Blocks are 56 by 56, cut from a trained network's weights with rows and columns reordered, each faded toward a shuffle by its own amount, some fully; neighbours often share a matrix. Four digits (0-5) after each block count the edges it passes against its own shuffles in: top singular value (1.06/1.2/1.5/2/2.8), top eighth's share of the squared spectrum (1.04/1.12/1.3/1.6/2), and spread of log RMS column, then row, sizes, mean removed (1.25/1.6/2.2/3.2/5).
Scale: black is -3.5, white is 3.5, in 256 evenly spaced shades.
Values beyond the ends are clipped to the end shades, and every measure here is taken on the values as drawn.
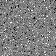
0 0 0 0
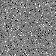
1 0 0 0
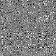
3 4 2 2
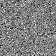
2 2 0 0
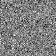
2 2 0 1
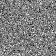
0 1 0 0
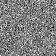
1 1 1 0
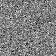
0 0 0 0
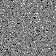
0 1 0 0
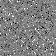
0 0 0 0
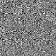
3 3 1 2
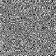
3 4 1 3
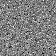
0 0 0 0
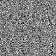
2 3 1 2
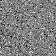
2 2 1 0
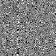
3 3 2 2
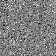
2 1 0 0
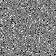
2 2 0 0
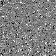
2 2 0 0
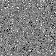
1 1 1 0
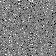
0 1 0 0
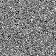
1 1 0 0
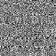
3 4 0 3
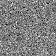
1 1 0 0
